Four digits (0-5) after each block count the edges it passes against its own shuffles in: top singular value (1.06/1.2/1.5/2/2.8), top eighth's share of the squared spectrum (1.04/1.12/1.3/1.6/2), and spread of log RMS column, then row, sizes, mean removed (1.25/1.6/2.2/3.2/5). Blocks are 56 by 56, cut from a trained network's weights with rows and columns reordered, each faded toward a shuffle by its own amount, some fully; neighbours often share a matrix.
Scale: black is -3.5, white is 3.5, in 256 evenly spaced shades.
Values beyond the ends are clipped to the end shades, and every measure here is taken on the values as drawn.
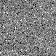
0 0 0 0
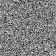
0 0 0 0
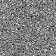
2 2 0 0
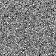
2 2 1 0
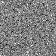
0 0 0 0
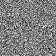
3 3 0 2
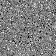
0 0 0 0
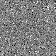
1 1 0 0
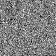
1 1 0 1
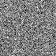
0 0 0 0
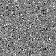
2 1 0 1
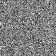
1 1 0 0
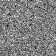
0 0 0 0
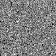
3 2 0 1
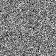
1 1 0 0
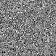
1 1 0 0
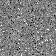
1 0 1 0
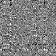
3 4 2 2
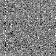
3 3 2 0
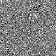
3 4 2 1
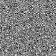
3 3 0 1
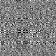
4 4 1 3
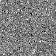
2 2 0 1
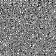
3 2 0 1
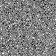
1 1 0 0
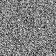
1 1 0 0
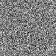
3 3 1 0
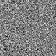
3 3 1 0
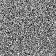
1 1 0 0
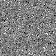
1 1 0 0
